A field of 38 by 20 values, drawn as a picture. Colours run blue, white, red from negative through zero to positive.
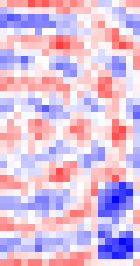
Rings: centred on the middle left. Roughest part: bottom right. Odd patch: lower, in the bottom right. Ninth with the lowest average: bottom right. Odd rows or columns: none. Stripes: horizontal, repeating 6 times.
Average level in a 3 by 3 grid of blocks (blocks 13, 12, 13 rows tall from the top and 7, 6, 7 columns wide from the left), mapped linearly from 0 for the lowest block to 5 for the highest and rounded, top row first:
4 5 5 / 4 4 4 / 4 5 0
